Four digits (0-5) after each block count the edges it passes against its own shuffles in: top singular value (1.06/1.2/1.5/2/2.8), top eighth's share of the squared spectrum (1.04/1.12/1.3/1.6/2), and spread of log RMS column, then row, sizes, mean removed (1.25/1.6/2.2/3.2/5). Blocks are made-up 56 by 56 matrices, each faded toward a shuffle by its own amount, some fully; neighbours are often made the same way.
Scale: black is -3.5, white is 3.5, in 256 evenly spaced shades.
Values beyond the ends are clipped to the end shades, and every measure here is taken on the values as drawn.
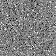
0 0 0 0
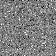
2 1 0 0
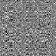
4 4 2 2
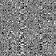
4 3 2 2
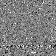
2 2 0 2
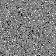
0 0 0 0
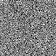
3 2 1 0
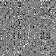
3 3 2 1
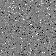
1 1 0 0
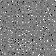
3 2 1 1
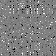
4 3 1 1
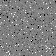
0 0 0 0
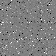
2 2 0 0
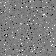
2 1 0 0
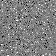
0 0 0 0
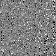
1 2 2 0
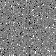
2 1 1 0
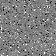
2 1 0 0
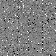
2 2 1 0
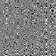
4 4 3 1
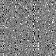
3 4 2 1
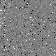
2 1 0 0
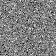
1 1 0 0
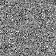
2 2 0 0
